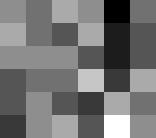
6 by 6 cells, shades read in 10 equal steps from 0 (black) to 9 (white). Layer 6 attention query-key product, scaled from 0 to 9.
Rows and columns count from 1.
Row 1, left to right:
5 4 6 5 0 4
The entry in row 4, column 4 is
7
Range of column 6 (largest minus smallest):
3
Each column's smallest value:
2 4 3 2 0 3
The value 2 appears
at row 4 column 5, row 5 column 4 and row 6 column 1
